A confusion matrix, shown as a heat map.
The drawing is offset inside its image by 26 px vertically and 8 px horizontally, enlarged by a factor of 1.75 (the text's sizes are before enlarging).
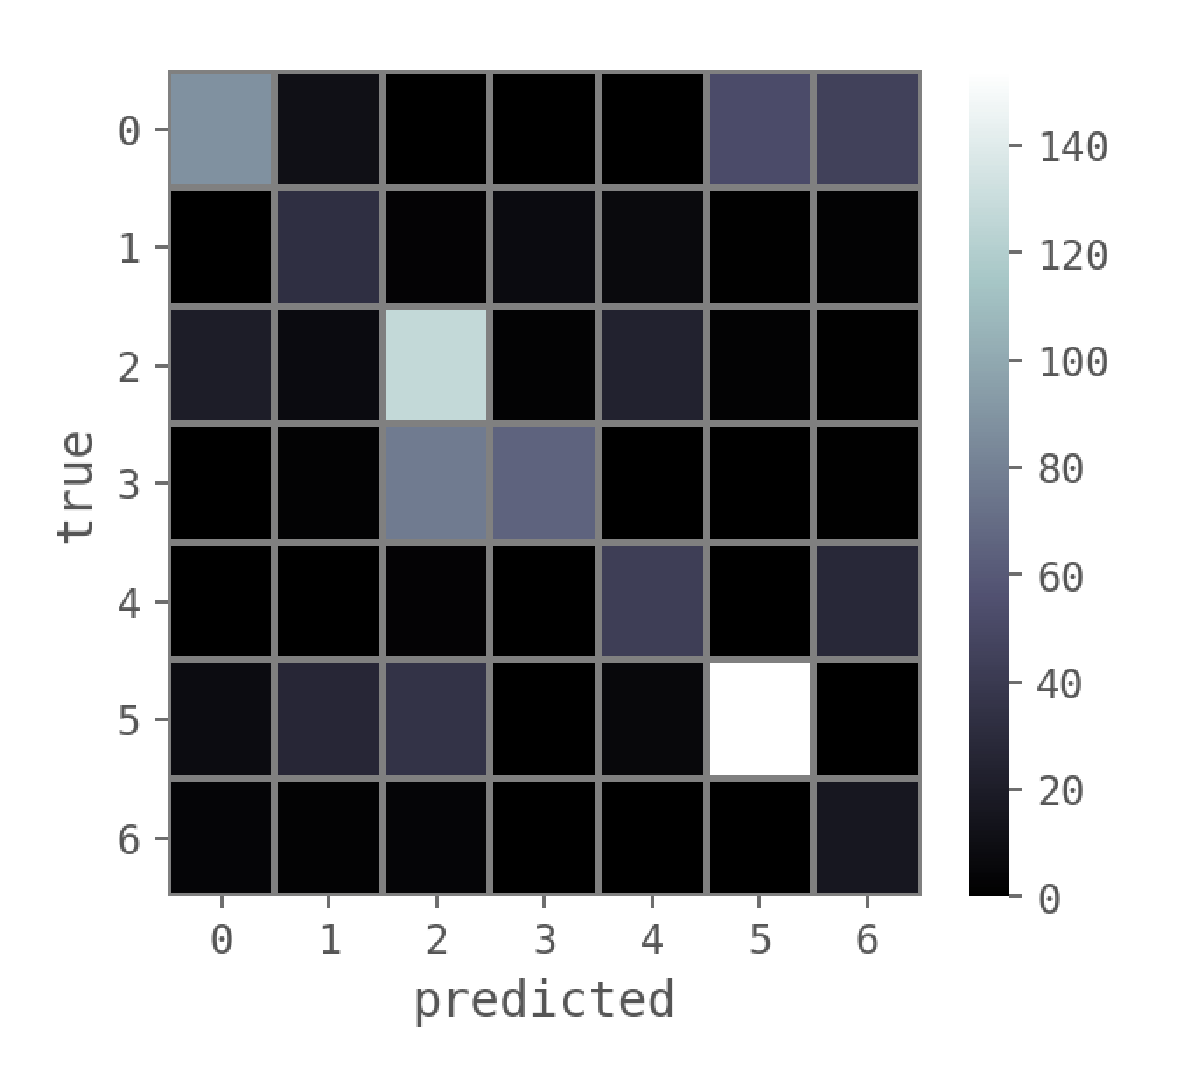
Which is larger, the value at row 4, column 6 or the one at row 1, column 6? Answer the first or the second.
the first
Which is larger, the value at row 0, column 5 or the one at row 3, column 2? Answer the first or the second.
the second
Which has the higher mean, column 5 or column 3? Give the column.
5
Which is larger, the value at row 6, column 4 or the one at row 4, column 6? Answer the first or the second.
the second
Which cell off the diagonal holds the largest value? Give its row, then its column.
3, 2
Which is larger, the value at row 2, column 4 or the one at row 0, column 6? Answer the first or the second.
the second
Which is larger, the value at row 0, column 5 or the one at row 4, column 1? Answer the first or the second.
the first
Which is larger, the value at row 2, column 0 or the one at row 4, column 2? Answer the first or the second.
the first
